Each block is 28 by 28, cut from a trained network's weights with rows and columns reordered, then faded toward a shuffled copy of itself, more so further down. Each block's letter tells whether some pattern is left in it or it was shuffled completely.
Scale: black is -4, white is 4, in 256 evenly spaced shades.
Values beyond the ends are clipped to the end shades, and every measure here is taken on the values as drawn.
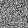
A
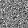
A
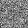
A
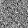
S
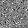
A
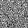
A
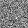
A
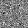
S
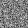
A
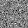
A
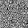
S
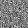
S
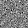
A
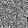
A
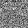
S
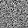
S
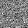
S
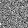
A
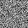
A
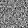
S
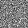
A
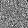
A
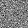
S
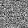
S
